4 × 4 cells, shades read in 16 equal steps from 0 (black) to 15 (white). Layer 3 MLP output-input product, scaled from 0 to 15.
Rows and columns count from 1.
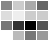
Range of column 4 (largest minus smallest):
7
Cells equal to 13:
1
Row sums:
36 51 15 42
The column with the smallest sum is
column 3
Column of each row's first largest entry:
2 2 1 1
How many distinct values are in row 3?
4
